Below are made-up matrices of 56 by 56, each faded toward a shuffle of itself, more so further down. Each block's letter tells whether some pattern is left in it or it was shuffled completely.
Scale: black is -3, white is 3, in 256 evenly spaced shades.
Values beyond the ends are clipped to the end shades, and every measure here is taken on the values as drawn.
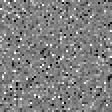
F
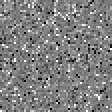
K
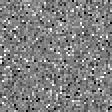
F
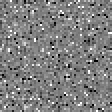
K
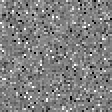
F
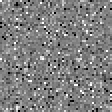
K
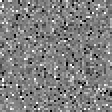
K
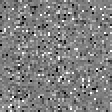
K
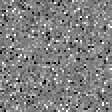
F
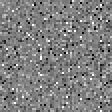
K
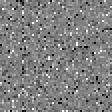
K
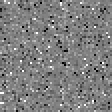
F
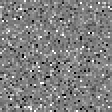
F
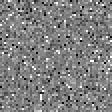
F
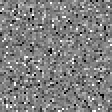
F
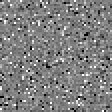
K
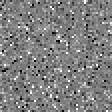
K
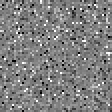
K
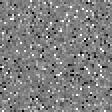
F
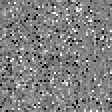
K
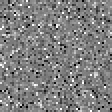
F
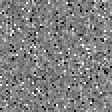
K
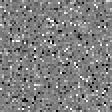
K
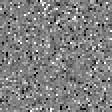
F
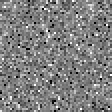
F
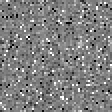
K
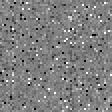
K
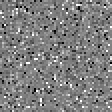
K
